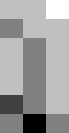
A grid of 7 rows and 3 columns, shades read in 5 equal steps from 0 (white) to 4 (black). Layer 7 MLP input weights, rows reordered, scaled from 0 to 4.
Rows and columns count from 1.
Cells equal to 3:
1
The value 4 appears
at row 7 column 2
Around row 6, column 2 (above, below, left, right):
2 4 3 1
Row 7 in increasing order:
2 2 4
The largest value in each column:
3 4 2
